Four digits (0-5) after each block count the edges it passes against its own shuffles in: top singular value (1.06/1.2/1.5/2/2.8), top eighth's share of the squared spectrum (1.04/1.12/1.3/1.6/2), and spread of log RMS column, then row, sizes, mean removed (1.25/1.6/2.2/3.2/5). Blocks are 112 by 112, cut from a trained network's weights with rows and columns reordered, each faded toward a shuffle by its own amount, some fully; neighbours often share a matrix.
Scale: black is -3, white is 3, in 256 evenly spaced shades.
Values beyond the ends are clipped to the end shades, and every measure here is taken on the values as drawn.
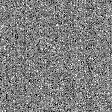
2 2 0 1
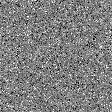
0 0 0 0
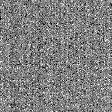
3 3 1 2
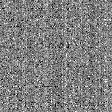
3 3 1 2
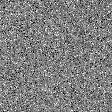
0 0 0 0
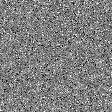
0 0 0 0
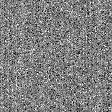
2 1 0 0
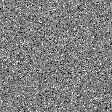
0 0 0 0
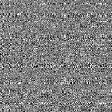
4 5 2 4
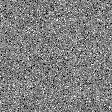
0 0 0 0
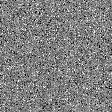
1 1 0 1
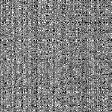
4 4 2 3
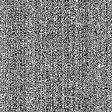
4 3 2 3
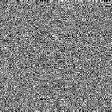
3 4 1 3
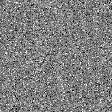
2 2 1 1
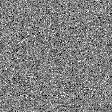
2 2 1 1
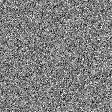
2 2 0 0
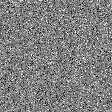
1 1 0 0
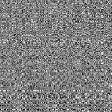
4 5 2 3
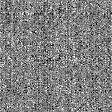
3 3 0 3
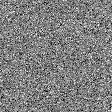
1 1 0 0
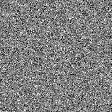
3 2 0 1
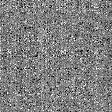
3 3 0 2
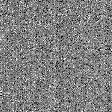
2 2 0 1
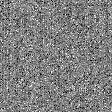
2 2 0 1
